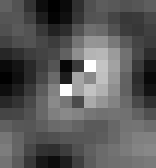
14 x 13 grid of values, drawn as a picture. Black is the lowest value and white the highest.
An odd patch, rougher than its surroundings, sits in the centre. The bottom right is the calmest part. No regular stripes run through it. The centre is the roughest part. The centre is the ninth with the highest average.
